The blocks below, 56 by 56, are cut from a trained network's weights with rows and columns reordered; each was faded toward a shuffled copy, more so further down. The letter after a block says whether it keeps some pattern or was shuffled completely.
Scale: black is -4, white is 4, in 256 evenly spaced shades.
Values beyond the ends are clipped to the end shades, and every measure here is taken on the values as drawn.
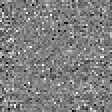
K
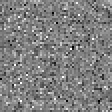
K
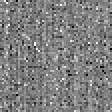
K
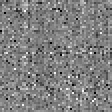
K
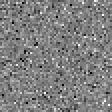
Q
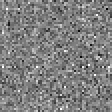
K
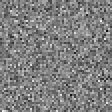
Q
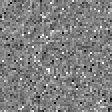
Q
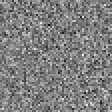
Q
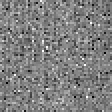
K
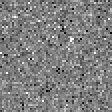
Q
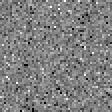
Q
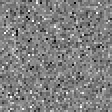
Q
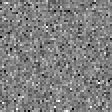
Q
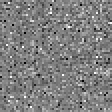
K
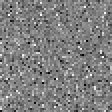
Q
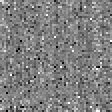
K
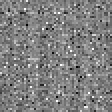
K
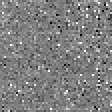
K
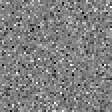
Q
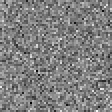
Q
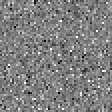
Q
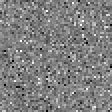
Q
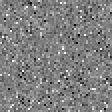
Q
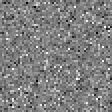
Q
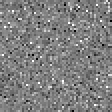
Q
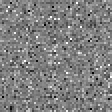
K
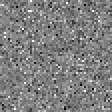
Q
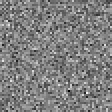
Q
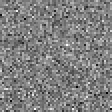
K
